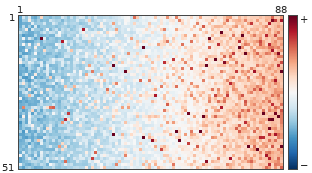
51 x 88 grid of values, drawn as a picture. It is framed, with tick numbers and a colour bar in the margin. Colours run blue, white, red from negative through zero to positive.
Slope: up to the right. Stripes: none. Grain: fine.
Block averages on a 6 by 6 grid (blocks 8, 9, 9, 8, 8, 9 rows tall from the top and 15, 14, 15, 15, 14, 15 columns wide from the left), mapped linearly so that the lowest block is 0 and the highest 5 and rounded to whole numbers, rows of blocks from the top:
012345
012345
012345
012345
012345
012345
